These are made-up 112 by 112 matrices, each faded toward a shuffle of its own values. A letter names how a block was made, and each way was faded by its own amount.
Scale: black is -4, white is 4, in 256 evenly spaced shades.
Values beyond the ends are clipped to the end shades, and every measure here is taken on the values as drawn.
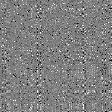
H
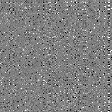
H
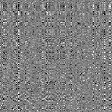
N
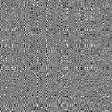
N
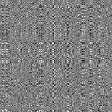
N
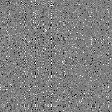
H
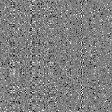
H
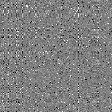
H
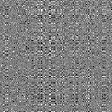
N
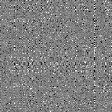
H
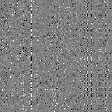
H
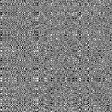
N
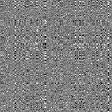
N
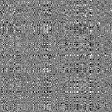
N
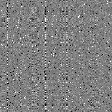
H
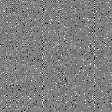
H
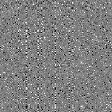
H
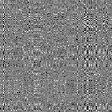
N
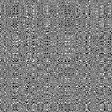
N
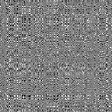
N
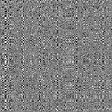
N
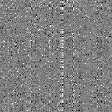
H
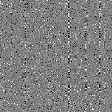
H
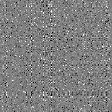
H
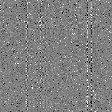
H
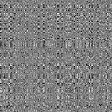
N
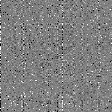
H
